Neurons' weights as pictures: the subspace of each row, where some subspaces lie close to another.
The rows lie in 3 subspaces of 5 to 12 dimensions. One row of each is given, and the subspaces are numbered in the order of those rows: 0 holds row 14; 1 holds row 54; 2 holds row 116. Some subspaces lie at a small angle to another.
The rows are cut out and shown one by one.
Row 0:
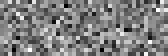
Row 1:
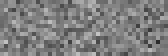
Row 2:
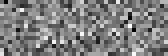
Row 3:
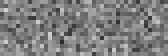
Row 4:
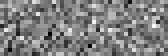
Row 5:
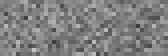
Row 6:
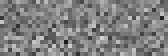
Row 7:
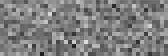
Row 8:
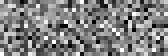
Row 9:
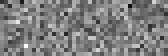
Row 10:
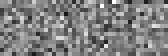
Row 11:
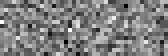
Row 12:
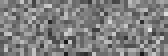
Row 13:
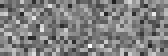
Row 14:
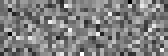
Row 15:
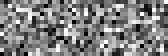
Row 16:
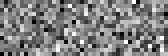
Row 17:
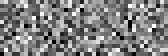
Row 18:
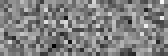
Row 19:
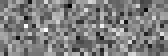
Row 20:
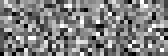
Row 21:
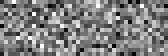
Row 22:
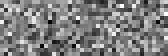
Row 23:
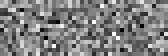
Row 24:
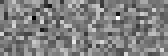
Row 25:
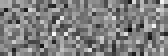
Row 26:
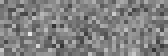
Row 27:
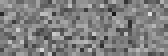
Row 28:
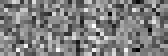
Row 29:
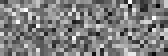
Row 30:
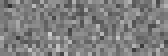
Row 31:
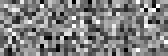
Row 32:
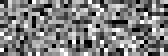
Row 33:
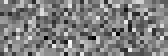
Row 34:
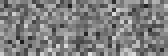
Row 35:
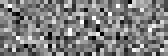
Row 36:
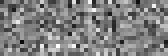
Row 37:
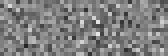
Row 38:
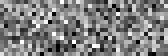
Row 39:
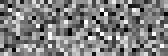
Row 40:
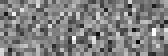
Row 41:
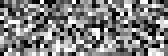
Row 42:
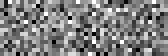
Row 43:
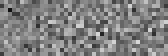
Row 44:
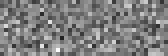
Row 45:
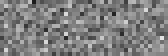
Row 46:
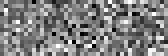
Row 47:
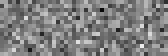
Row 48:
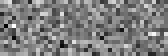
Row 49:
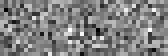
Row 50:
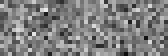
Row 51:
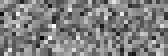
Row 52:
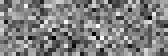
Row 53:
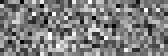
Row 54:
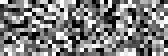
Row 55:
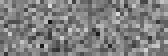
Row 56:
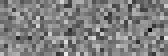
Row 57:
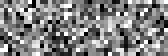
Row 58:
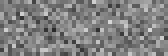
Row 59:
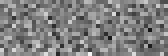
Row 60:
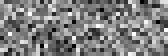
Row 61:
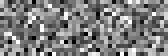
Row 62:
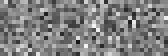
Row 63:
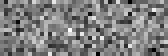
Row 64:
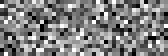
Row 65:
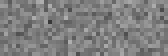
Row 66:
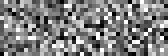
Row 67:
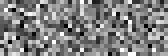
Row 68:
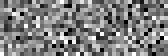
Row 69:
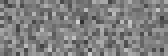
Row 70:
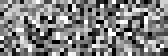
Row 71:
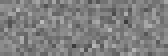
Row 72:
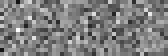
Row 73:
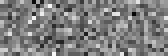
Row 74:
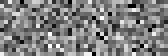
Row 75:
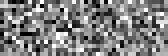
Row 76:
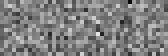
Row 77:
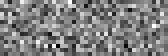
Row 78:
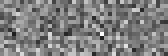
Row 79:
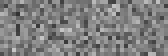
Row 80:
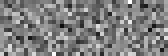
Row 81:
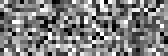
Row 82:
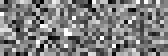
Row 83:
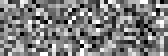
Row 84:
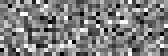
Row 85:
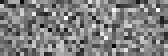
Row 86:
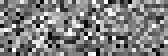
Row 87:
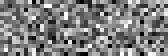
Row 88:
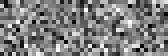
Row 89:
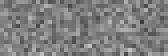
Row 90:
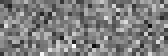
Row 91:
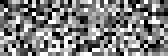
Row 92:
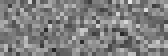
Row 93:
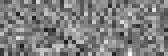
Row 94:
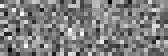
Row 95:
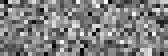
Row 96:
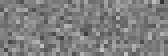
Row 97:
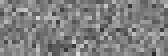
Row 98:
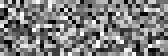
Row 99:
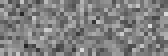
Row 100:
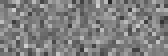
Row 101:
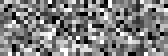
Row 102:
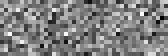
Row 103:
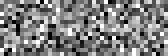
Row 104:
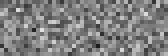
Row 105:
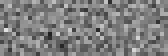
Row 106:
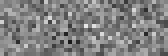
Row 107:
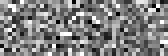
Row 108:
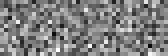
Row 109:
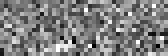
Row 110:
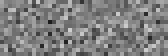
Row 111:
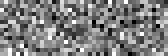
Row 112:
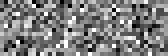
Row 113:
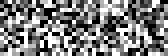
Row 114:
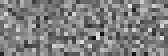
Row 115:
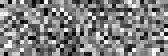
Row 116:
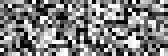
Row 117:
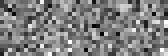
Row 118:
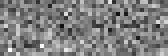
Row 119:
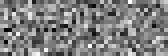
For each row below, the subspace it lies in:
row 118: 2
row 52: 1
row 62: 1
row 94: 0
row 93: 2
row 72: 2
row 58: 2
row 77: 1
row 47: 2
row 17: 1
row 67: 1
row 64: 0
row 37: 0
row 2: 1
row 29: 2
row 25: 2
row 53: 1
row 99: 2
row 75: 1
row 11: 1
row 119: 2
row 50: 1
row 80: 0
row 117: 1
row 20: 0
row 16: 2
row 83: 1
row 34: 1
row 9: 2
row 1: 1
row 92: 2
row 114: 0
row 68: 0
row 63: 1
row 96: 2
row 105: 2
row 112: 1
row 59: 1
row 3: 1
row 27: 2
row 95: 1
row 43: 0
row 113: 2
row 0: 2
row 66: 0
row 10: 2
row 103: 0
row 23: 1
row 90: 0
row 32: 2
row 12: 0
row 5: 1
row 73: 1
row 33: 1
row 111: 2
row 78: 1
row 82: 1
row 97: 2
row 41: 0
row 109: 2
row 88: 2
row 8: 1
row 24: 2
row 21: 1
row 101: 2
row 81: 1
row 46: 1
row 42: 1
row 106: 1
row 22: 2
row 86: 1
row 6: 1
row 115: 1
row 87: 0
